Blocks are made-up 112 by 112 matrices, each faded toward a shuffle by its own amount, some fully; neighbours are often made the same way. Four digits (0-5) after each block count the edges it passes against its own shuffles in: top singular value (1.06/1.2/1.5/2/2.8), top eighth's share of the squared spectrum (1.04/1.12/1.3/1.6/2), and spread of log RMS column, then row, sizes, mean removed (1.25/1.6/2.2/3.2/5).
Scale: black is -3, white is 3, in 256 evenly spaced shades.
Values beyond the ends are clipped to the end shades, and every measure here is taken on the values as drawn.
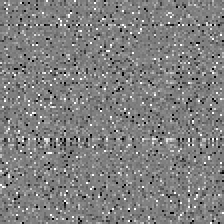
4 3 1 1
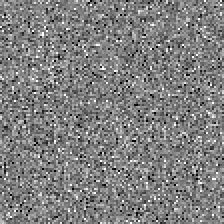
2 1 0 0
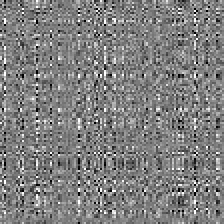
5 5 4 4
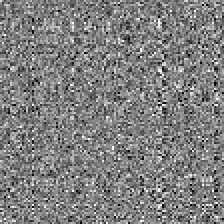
4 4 3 2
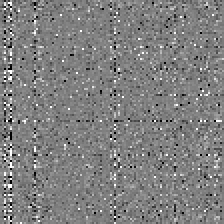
4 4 3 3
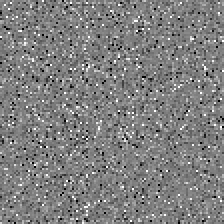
2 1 1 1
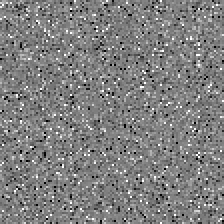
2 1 1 0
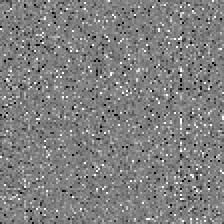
2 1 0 0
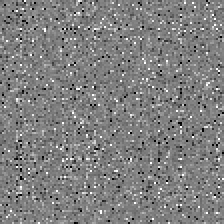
3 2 2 1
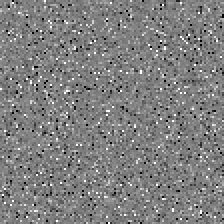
1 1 0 0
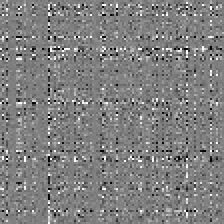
4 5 4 4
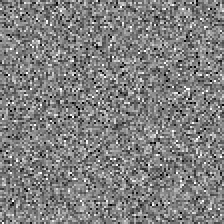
0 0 0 1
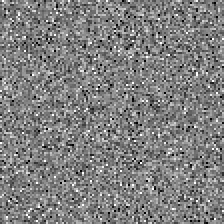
0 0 0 0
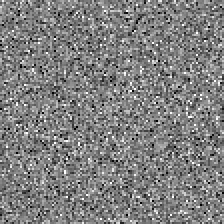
0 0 0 0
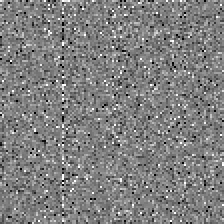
2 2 2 1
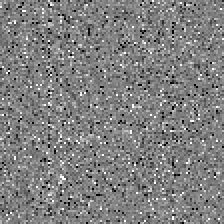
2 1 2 0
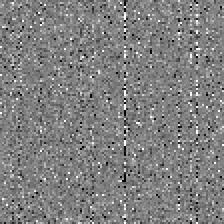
3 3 3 1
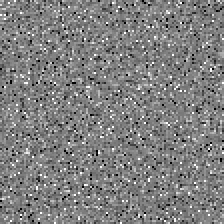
0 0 0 0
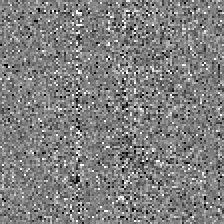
1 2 3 2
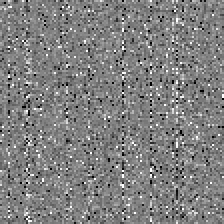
2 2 3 1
